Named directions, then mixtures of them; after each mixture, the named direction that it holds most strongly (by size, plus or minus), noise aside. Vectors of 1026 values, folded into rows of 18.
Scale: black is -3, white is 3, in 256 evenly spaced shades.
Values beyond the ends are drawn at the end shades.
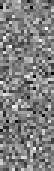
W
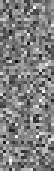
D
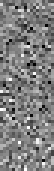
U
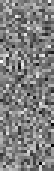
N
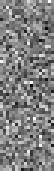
N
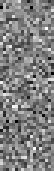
W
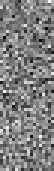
W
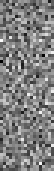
N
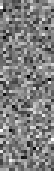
W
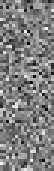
W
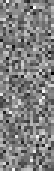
D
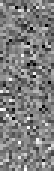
U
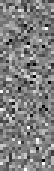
U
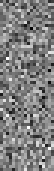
U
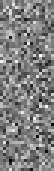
D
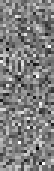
N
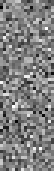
W
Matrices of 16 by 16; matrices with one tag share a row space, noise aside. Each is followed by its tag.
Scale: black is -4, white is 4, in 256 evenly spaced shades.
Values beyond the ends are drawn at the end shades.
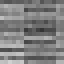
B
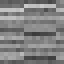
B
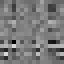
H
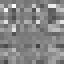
H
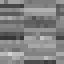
B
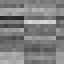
B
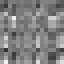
H
